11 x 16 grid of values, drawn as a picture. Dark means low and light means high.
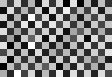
The histogram has two humps. A checkerboard runs through the table. Overall the values sit about 50% of the way up the scale. There is no overall slope.
